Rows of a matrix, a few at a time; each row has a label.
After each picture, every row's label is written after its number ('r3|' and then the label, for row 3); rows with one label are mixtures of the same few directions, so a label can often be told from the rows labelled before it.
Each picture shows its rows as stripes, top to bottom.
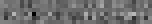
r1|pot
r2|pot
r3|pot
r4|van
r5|pot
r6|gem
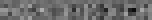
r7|van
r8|pot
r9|gem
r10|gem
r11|pot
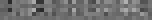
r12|gem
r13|van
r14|gem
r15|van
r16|pot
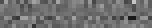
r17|pot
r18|pot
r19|pot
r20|van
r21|van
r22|gem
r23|van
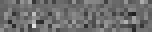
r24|van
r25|pot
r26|gem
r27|van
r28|pot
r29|gem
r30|van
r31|pot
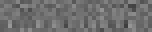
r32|van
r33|van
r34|pot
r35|van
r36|pot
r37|gem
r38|gem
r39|pot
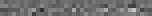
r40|pot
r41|gem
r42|gem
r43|van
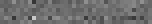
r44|van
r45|gem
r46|pot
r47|van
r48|van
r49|pot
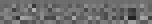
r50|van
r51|van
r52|van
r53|gem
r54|van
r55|van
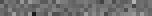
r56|pot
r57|pot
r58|gem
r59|van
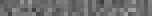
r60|pot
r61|pot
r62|van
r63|gem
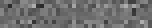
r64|van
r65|gem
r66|pot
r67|pot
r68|gem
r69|van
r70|pot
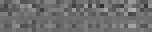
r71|van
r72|pot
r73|gem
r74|gem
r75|pot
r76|van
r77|van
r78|van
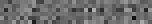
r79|gem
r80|van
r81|pot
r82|pot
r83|pot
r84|van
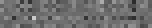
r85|pot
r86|van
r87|pot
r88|van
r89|van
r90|gem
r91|van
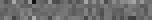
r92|van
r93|van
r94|pot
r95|pot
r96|van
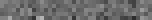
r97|gem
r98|pot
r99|van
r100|pot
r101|gem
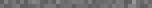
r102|pot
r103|van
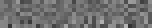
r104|van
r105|gem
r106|van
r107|van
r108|pot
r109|pot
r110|gem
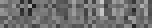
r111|pot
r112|van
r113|pot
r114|pot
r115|gem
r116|pot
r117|pot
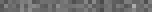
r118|pot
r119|pot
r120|pot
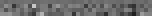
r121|pot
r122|van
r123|pot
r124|gem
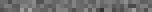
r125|gem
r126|van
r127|pot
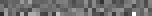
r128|pot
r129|pot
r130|pot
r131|pot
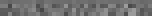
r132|gem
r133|gem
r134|gem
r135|gem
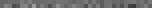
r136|pot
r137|van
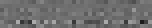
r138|gem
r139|gem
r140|pot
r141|pot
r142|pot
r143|van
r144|gem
